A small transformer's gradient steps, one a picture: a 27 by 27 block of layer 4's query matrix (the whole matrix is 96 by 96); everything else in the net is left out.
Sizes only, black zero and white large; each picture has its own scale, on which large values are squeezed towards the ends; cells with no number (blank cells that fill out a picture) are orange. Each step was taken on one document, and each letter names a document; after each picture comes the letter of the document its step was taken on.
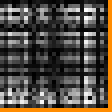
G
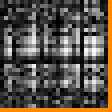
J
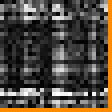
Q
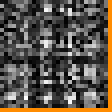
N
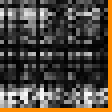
G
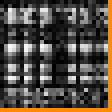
N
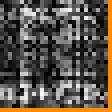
G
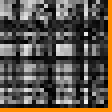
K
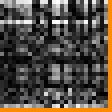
Q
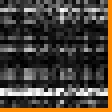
K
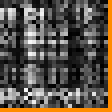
G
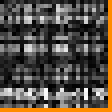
K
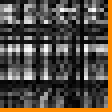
K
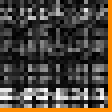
K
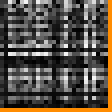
J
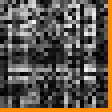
J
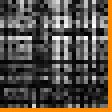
Q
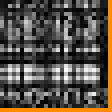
Q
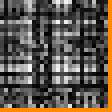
Q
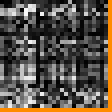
N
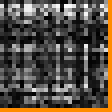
K
